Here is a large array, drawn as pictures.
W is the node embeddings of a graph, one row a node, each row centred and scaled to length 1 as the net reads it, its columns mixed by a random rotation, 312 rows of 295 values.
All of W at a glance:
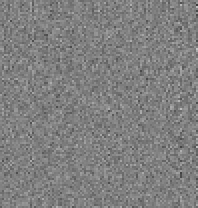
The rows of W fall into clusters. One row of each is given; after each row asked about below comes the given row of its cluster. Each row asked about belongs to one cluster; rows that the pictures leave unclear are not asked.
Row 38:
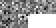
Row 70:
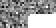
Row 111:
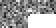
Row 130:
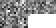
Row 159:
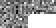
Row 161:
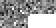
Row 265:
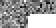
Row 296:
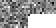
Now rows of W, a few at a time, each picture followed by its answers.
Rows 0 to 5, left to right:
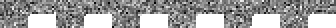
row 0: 161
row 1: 296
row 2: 130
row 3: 159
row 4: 296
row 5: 159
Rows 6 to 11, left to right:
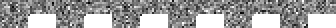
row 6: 296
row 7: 161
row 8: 296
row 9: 161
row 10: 159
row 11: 130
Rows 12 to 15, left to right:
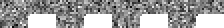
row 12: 130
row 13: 296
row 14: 70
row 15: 296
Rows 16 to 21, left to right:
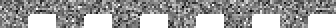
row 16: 159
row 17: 296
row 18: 38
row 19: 70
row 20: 130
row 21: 159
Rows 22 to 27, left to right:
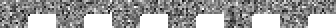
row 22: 296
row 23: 161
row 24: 296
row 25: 161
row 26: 38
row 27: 296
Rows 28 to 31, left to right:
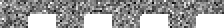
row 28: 38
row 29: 159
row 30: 159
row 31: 265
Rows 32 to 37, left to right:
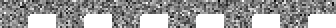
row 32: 265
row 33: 111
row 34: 70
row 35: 111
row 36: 111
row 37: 296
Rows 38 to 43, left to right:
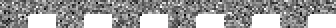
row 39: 159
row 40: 38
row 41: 38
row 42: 265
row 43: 265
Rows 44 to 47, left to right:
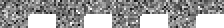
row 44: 159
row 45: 161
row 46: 161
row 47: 265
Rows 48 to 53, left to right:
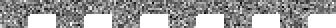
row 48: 265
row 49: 161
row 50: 159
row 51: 265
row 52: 70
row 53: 70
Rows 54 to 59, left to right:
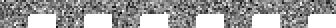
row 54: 161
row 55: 130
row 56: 70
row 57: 265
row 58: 70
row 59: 265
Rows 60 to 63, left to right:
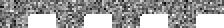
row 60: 70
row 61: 296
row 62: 296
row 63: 159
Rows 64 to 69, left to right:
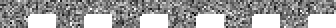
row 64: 111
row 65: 161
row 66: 38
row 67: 38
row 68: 265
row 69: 161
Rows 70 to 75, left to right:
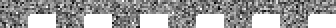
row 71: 70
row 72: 130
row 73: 265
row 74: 159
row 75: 159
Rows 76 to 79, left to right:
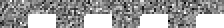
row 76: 130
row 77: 161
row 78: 296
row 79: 70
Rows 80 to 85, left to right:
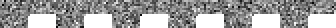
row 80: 161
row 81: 130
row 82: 296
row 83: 111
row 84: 70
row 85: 161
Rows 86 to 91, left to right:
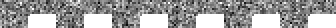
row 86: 265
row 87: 130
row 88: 70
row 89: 38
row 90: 70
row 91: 296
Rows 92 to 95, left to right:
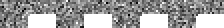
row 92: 70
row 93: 130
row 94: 38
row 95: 296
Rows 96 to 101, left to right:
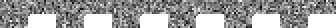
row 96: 296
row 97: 70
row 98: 111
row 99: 111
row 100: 111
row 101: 296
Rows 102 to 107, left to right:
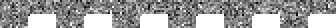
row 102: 296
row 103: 161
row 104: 111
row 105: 161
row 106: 161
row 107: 38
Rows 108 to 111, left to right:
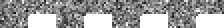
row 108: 130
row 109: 38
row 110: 161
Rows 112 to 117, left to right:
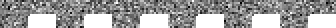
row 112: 161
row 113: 130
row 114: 296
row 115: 265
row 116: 70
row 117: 265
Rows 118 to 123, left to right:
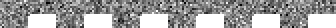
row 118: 265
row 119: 130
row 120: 38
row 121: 70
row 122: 159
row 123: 130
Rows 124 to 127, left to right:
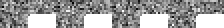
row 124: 70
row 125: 70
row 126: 70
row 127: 111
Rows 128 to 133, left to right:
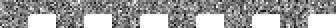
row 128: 265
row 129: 130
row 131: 38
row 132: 159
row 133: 70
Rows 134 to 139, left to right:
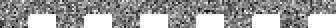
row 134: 130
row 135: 296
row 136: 130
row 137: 159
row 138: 161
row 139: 38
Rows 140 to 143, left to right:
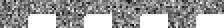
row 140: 161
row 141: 161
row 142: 70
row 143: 70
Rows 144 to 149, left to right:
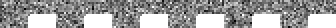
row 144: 70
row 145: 111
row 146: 111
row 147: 159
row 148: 38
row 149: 265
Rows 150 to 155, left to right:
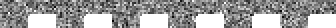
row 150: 111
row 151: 111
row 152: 70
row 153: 111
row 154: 38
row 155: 265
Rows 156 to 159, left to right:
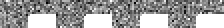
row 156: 265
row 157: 161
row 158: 159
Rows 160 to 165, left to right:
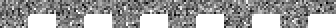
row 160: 161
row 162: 161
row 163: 161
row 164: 130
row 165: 265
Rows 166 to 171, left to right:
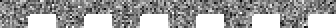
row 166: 265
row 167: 296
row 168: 296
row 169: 265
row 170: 70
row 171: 130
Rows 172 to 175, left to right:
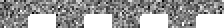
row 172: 161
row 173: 130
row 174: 111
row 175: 161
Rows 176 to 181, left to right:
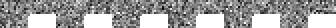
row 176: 70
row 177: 130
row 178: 265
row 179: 70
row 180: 70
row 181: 159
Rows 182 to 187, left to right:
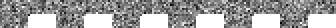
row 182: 296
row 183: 38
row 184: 265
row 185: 161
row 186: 38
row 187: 130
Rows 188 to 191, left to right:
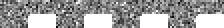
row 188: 111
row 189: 130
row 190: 38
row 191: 111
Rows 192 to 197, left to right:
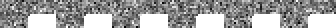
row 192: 161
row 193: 296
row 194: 130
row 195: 296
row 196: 111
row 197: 111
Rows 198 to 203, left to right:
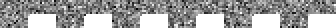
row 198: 159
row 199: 296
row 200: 70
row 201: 70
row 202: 70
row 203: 130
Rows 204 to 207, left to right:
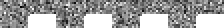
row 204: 265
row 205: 38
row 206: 38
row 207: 159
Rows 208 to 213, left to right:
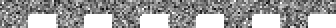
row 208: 159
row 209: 265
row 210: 111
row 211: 265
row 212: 130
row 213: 38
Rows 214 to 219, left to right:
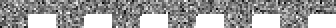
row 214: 130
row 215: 265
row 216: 161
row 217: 296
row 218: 159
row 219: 159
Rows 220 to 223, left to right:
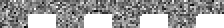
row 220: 130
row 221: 159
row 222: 265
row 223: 296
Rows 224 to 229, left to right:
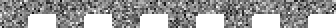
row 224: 265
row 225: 161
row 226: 296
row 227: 38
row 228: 161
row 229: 161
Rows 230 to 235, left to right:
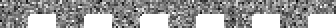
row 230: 70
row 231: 296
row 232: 111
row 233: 265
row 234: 38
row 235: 70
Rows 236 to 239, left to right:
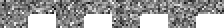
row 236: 161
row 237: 161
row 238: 38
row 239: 38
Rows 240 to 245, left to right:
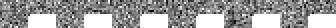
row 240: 296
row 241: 159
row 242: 159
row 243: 161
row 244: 38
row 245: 265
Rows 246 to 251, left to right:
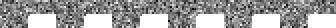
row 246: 111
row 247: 296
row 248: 296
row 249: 70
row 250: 265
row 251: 130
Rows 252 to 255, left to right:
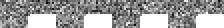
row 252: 265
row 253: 159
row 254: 161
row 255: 111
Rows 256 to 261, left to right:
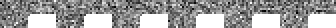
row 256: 161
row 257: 296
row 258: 70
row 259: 70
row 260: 159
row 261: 159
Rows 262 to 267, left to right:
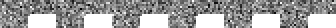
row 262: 265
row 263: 70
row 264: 265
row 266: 159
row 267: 38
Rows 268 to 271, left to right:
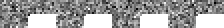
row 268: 296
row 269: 265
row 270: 70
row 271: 265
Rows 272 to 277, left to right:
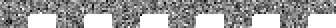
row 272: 38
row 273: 111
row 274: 296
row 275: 265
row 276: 296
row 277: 70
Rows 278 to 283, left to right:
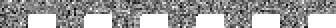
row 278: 130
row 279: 161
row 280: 70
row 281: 296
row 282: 159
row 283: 130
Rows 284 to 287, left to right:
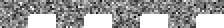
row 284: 265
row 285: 296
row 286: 38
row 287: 111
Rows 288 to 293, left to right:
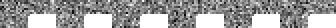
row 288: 70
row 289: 159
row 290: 130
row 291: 38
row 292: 296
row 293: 70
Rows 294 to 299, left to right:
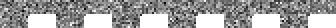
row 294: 111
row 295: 161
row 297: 38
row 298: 111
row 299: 38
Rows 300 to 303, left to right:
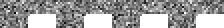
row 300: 130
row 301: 38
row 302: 161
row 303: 130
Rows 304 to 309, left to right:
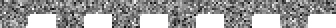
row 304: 265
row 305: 38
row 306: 130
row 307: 38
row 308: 38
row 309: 265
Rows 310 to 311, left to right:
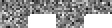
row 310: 265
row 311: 296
